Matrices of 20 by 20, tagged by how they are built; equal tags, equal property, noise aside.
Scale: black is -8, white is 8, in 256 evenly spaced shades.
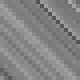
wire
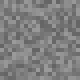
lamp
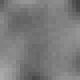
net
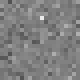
lamp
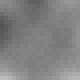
net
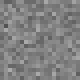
lamp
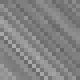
wire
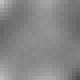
net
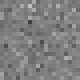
lamp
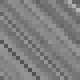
wire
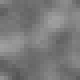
net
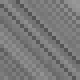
wire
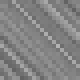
wire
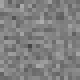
lamp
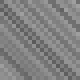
wire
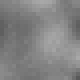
net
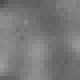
net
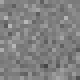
lamp
